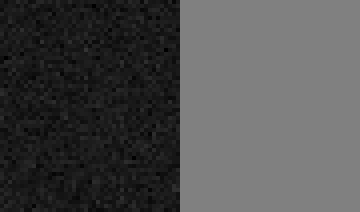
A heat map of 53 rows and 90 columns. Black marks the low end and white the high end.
It is made of 1 by 2 panels. Panel 1,1: very low, fine-grained, faint in contrast. Panel 1,2: middling, flat.
